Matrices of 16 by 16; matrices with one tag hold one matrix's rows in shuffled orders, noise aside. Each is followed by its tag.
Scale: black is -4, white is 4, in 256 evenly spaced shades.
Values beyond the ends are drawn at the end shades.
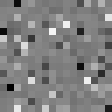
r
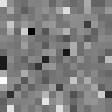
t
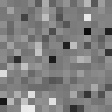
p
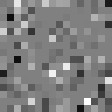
r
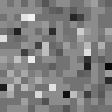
p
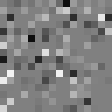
t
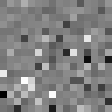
p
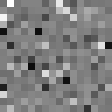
t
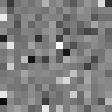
t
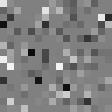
t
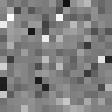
t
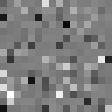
t
